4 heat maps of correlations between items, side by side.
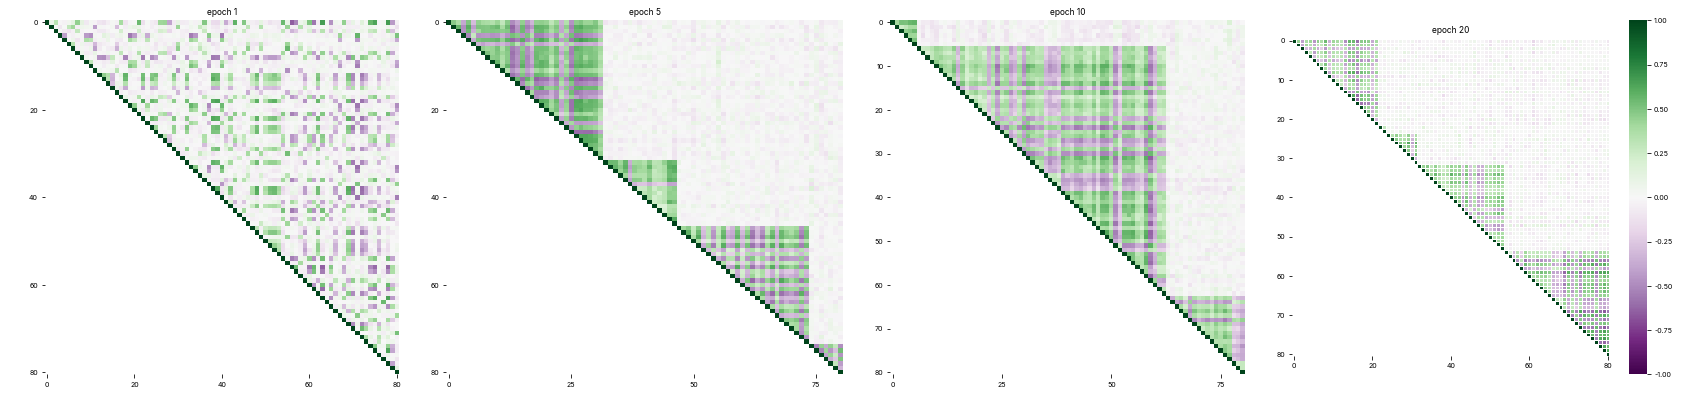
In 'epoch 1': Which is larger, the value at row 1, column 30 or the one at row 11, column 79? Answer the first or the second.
the first
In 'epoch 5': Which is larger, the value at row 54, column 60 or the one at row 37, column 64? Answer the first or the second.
the first
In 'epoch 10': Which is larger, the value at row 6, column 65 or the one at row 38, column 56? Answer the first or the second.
the first
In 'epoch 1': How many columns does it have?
81
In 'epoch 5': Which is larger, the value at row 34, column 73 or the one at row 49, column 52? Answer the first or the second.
the first
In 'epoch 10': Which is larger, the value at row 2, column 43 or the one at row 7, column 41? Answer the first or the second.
the second
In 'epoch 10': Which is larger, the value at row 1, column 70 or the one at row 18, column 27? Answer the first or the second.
the first
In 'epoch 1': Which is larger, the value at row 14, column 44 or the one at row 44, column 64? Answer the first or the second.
the second
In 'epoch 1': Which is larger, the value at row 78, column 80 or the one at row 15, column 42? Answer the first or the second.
the first
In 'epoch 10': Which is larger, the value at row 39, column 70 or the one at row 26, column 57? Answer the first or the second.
the second
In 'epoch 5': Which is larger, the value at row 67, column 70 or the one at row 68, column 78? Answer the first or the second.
the second
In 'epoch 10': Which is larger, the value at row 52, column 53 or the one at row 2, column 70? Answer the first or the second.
the second
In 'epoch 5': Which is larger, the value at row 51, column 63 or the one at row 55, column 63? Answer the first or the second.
the second
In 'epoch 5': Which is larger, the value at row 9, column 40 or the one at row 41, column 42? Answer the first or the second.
the second
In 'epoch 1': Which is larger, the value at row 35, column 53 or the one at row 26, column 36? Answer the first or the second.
the second
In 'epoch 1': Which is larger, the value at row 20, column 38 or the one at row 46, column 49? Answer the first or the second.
the second
